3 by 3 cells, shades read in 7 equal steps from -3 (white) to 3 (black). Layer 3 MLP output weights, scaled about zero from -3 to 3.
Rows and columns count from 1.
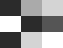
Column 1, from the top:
2 -3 2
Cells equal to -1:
1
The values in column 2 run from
-2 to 2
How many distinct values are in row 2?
3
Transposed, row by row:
2 -3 2 | -1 2 -2 | -2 1 -3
